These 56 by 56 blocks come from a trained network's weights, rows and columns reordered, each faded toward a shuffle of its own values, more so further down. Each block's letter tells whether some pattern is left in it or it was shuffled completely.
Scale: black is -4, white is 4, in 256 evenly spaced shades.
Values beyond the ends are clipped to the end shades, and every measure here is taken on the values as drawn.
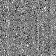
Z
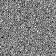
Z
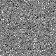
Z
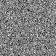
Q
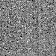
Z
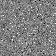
Q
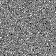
Q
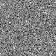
Z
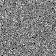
Q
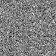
Z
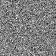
Q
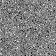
Q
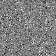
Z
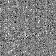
Z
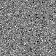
Q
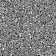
Q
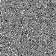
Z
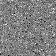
Q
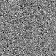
Z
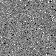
Q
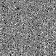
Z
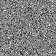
Q
